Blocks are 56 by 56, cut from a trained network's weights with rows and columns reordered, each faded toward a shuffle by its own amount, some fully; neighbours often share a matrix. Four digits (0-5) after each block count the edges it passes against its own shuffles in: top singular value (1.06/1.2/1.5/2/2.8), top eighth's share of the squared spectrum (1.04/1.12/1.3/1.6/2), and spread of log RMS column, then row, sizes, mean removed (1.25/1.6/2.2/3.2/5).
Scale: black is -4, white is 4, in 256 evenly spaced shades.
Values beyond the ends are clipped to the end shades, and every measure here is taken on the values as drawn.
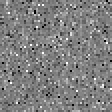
0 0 0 0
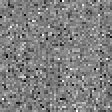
1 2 0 1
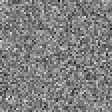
0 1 0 0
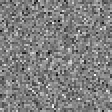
1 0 0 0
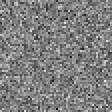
1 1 0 0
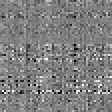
3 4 1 4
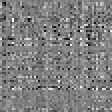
3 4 2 4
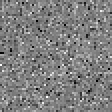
0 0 0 0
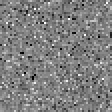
0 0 0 0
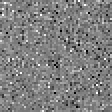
0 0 0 0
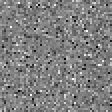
1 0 0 0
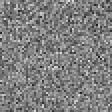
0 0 0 0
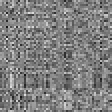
4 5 3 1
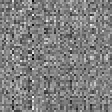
4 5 3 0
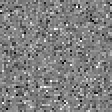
1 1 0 1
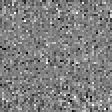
2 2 0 2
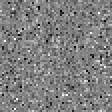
0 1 0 0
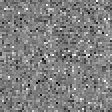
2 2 0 1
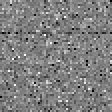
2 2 0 0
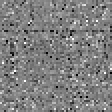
2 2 2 1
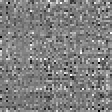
3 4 3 2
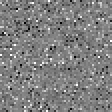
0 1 0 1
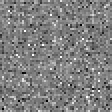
2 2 1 0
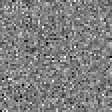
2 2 0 0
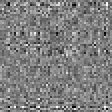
4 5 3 3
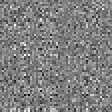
4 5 3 2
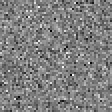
1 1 0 0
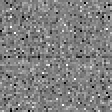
1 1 0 0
